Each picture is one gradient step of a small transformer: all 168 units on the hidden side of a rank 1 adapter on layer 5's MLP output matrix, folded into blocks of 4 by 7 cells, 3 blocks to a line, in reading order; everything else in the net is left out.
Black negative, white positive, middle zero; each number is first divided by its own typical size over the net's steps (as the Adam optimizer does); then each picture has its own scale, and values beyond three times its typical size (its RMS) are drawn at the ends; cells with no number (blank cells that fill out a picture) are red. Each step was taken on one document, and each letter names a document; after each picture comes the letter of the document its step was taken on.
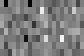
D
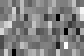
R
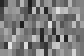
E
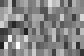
R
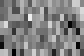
R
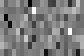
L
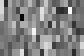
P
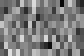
P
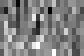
R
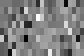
L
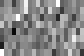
R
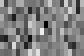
E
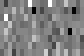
L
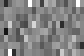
D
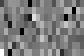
L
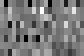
D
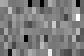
D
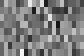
P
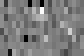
D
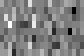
L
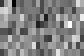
R
